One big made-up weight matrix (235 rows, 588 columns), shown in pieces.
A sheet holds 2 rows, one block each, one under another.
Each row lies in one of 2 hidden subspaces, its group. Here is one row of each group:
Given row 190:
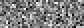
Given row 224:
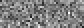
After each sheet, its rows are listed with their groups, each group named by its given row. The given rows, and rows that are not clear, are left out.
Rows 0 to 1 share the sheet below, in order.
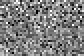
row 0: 190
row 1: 190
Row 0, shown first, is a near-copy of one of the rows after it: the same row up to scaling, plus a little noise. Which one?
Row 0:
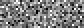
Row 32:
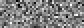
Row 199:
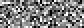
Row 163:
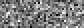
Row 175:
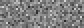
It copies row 175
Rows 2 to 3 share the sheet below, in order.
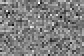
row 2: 190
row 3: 190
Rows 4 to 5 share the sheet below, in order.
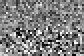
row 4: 190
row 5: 190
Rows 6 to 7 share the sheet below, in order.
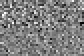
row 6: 224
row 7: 190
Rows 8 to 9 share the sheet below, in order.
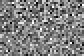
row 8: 190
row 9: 190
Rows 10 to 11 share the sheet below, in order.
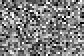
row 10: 224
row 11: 190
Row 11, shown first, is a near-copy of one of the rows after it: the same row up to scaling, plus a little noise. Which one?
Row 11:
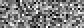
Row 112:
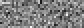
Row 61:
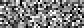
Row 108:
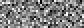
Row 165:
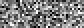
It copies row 165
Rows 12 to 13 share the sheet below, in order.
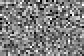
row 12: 190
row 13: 224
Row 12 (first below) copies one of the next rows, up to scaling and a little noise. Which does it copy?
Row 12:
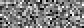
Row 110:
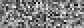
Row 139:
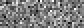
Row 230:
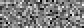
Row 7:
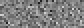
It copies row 230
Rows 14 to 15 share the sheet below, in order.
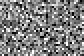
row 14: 224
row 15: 190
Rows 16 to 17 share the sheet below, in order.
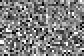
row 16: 224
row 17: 190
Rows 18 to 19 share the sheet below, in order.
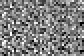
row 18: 224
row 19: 224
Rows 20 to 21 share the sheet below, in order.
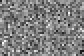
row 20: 224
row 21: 224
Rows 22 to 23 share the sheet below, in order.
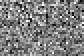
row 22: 224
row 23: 190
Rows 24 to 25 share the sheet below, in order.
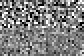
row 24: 224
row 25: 224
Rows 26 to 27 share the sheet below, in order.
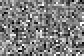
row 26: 224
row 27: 190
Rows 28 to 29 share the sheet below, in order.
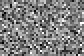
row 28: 224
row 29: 190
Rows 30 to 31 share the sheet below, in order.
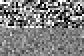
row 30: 190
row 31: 224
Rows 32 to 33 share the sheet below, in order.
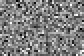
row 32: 190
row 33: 224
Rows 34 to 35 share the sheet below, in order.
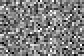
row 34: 190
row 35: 190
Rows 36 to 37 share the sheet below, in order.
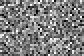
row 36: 190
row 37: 190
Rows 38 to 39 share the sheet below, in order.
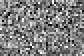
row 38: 190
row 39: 224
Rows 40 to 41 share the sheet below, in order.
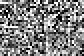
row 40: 190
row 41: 224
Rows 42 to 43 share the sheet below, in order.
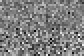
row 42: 224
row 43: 190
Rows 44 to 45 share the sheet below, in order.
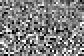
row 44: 224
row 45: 190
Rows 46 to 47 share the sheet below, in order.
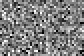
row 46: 224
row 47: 224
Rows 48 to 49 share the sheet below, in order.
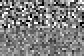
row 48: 224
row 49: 190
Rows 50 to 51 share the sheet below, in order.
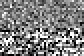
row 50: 224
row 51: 190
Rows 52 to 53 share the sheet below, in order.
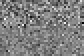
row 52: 224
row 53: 190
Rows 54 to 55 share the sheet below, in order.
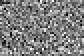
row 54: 190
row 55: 224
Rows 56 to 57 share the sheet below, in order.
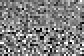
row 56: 224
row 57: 190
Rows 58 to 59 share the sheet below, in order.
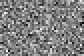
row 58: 224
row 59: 190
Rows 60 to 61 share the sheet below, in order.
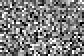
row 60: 224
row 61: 190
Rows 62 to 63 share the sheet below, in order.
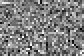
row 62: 190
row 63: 224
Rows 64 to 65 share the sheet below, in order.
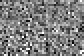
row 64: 224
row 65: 224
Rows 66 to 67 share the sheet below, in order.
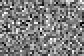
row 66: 224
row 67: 190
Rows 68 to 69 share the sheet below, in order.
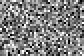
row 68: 224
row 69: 224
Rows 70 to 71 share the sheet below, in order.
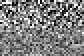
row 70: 190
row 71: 190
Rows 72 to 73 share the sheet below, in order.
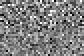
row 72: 190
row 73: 190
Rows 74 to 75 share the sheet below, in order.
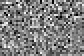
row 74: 190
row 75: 224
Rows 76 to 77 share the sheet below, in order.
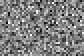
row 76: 190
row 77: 190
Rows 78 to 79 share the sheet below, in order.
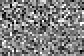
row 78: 224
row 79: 224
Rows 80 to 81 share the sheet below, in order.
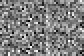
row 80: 224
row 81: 224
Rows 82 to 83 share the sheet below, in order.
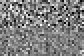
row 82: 224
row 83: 224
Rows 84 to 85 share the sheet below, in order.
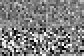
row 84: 224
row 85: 224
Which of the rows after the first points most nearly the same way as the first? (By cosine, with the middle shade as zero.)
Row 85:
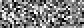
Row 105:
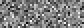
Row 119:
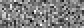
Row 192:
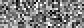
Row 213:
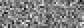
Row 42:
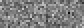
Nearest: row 119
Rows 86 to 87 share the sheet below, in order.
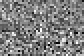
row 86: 224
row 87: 190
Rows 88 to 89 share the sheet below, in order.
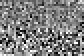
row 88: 224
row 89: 190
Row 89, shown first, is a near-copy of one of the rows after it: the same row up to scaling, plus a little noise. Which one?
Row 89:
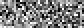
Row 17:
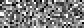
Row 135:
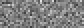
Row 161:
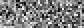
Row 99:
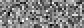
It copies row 161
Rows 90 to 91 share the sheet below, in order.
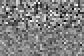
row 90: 190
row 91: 190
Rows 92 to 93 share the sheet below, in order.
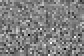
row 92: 224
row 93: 190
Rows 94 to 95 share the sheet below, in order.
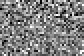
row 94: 190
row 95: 224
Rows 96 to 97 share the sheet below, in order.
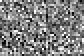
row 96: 224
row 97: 224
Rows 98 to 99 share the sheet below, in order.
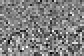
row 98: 190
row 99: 190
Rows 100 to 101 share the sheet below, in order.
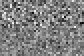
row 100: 224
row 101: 190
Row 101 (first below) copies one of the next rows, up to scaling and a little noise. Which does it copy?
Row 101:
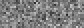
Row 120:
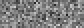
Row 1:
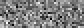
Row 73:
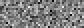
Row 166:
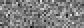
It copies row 120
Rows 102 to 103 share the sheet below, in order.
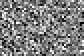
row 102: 224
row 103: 224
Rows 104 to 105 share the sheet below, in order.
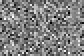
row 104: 224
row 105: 224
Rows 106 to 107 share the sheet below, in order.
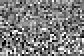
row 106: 190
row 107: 224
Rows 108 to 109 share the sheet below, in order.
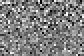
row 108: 190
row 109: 190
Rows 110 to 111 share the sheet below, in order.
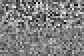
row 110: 190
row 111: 190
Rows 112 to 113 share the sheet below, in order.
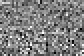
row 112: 190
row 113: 224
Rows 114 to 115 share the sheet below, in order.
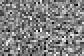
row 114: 190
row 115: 190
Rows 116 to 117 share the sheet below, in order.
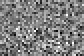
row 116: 190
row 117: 190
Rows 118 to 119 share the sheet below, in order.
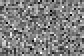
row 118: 190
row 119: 224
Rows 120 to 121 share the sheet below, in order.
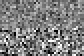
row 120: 190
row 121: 190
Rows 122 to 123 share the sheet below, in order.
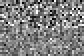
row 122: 190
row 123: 190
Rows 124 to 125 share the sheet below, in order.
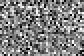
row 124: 190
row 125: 224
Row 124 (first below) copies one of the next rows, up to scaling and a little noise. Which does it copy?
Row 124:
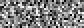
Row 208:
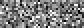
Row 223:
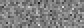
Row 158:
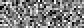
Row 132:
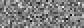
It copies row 223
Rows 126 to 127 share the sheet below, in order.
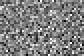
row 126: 190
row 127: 190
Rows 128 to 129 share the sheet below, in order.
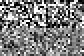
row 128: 224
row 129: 224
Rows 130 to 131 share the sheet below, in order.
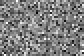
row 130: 190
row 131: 224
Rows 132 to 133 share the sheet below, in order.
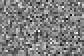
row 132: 190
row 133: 190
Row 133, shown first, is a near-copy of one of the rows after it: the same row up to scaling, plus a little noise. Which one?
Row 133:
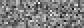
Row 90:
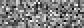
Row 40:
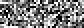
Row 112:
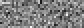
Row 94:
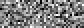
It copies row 90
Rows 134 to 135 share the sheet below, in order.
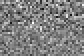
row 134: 190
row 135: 190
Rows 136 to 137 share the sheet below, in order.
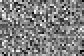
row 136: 224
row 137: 224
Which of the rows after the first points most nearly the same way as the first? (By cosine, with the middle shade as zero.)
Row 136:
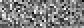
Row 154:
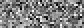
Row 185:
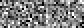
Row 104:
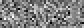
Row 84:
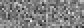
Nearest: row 104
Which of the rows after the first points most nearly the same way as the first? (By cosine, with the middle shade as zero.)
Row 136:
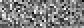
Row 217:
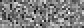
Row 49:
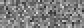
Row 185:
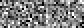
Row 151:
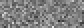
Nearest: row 151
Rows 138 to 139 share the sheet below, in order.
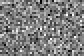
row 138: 190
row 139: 190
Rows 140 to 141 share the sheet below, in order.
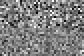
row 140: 190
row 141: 224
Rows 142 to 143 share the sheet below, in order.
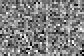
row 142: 190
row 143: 224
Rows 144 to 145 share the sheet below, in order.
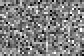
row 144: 190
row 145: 224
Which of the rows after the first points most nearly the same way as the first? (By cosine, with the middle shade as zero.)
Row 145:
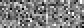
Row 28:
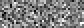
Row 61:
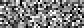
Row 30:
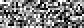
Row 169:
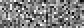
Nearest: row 28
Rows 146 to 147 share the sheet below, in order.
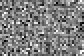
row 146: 224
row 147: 224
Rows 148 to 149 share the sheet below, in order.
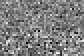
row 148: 190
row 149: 190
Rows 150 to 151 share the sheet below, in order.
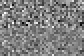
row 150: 224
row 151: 224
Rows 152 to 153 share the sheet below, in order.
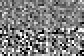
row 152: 224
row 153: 224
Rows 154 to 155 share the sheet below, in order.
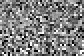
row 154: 190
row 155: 224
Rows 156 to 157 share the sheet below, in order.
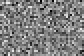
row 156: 190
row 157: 224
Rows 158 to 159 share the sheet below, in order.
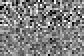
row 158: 190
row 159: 190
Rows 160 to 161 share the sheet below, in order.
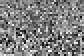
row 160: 190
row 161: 190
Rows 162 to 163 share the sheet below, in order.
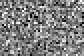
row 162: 224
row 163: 190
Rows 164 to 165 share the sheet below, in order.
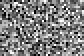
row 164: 224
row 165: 190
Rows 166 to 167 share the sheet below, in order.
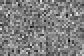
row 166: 190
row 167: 224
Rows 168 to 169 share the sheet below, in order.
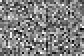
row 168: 224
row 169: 224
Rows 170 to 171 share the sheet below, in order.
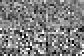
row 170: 224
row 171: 224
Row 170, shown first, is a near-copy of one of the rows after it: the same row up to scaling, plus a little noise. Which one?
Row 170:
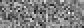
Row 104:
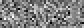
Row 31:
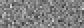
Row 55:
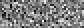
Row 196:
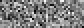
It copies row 196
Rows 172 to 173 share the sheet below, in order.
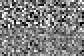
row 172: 224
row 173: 224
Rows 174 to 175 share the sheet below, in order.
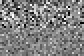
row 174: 224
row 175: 190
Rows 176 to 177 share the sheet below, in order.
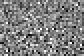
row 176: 190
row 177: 190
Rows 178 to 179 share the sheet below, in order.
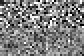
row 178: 190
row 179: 224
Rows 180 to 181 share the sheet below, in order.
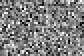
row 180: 224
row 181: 224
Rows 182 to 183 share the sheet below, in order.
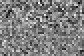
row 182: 190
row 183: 224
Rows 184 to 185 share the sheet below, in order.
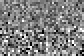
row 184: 190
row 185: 224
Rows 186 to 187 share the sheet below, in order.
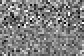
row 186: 224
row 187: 224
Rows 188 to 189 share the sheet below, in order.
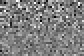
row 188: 190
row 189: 190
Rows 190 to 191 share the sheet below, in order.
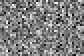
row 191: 190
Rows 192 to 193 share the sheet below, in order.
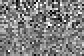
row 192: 190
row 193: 190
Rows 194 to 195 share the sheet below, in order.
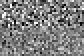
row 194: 224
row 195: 224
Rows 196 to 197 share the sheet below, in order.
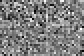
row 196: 224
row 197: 224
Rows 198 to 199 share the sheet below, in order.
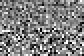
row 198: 224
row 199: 190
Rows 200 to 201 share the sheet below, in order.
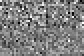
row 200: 224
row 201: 224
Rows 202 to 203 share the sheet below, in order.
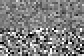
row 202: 190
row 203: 190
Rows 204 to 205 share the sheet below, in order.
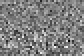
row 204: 190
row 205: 224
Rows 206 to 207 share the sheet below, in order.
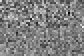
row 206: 224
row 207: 190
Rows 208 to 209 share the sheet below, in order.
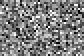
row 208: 190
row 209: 190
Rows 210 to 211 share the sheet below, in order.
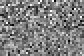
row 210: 190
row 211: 224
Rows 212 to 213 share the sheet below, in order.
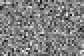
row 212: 190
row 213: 224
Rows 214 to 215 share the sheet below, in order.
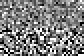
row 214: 224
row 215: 190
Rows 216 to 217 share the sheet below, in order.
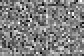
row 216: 224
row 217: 224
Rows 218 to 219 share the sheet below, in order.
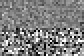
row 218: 224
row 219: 190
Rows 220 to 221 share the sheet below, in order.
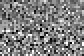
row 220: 224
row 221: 190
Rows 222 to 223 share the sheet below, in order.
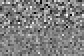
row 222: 190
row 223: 190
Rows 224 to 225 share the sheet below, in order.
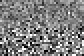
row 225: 190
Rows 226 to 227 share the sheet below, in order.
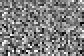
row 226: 224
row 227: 224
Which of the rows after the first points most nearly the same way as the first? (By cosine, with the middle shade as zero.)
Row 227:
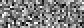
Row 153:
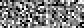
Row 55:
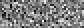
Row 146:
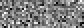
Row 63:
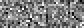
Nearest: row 146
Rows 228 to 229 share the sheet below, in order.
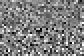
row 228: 224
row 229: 190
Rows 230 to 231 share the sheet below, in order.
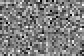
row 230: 190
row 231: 224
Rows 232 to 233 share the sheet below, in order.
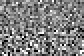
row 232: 190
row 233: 224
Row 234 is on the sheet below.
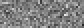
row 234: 190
